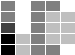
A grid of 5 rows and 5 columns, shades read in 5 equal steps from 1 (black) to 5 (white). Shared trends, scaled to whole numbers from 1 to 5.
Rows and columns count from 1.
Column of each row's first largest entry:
2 2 2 2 5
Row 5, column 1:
1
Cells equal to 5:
5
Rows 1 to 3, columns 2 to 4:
5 3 3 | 5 3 4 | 5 3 4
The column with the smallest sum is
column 1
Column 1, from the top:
3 3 2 1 1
